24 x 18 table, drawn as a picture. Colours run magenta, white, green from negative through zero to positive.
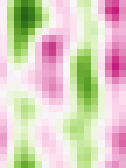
Stripes running up and down repeat 2 times from left to right. There are no lone odd cells. The top left is the ninth with the highest average.
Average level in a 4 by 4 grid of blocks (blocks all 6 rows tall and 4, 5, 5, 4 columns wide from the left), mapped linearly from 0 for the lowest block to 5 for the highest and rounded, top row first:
5 3 3 0 | 3 0 4 0 | 3 2 4 2 | 3 2 4 1
